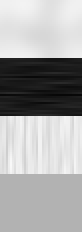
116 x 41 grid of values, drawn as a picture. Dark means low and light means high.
It is made of 4 by 1 panels. Panel 1,1: very high, smooth, faint in contrast. Panel 2,1: very low, streaked across, faint in contrast. Panel 3,1: very high, streaked downward, faint in contrast. Panel 4,1: high, flat.
